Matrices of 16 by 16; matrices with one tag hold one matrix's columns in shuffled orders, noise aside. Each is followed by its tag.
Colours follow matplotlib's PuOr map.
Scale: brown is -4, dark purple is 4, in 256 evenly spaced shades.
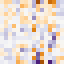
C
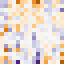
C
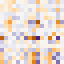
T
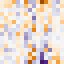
C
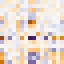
T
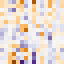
C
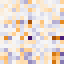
T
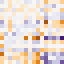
T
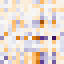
T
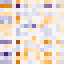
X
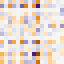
X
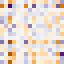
X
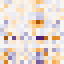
T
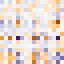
T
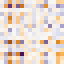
X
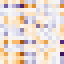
X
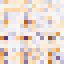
T
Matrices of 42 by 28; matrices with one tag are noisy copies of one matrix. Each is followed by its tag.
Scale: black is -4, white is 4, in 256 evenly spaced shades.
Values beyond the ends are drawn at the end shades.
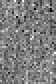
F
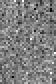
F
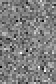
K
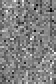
F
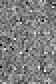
K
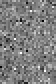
K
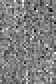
F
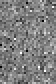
K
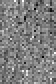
F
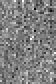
F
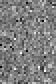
K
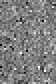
K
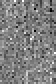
F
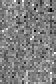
F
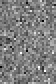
K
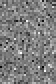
K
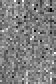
F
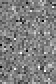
K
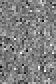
K
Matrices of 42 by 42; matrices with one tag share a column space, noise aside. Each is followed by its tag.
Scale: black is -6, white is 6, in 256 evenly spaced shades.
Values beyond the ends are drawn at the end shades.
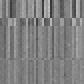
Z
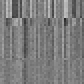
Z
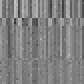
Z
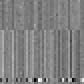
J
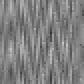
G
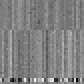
J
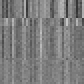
Z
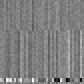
J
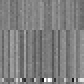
J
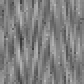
G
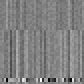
J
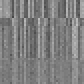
Z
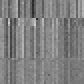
Z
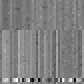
J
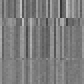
Z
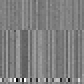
J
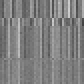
Z
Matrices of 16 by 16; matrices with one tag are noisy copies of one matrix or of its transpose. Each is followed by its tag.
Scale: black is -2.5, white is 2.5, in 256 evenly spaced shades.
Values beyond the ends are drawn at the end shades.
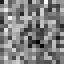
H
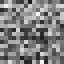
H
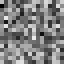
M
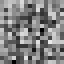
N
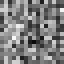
H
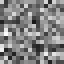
M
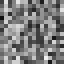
H
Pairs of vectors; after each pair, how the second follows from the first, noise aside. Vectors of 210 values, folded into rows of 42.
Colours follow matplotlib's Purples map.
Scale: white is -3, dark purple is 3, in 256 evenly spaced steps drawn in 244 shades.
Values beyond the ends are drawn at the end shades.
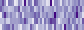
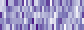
negated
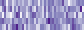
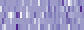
partly zeroed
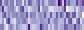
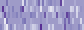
partly zeroed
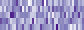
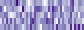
sign-scrambled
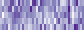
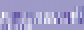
partly zeroed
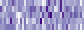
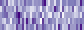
negated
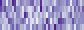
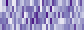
negated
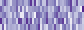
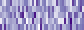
negated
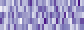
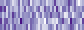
sign-scrambled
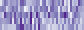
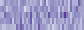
shrunk
